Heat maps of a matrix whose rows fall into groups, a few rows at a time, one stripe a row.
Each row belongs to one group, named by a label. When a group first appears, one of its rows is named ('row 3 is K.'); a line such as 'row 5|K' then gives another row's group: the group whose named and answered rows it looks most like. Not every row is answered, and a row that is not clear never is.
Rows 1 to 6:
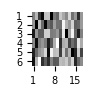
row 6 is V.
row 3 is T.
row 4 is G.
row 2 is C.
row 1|T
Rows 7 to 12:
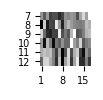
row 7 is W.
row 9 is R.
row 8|T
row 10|C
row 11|V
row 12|V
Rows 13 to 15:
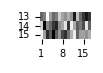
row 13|V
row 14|G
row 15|R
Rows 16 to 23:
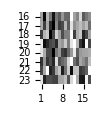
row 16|C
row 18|T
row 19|G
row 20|R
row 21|T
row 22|V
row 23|G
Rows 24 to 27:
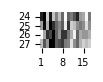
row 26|R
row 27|W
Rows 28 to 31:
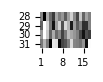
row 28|C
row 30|V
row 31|T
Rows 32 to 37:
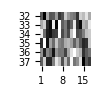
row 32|W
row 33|R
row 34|R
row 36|C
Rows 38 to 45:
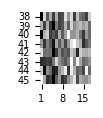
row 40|V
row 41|C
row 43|T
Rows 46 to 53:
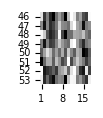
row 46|C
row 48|R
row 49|C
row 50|V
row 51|V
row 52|G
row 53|C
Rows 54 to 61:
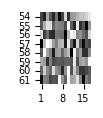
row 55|V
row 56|C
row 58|V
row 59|R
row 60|V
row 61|V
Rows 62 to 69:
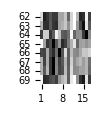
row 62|G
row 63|G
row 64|T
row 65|R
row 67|W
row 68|W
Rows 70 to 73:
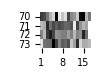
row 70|G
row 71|R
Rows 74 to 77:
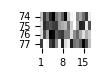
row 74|C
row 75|G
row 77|V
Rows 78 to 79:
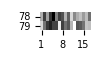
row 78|W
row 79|R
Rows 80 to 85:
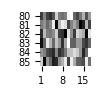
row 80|T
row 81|G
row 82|T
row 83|V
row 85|G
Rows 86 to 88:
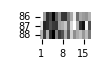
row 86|R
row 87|G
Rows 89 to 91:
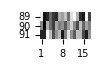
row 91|V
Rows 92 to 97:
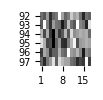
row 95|R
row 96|V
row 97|G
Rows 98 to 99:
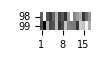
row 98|T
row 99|W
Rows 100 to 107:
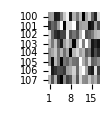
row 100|T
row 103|C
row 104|V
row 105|C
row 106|G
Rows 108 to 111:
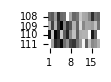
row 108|C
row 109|W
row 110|T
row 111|R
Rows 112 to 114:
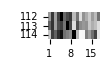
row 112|W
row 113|W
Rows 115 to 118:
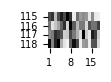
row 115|W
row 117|T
